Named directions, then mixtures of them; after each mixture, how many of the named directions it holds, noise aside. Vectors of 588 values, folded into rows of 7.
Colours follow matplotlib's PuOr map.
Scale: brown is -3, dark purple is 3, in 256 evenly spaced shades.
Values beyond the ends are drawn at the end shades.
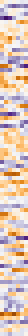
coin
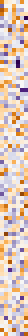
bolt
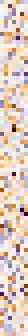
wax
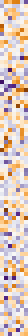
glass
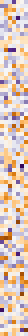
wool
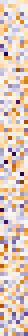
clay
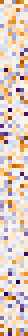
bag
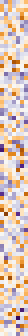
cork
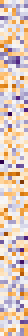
three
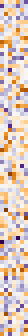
three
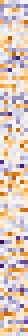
two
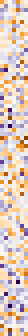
two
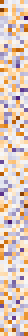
one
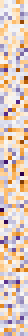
three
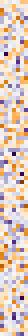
two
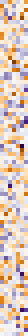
two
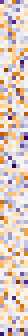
two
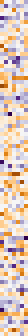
three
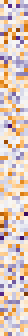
three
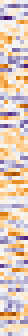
one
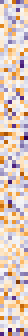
two
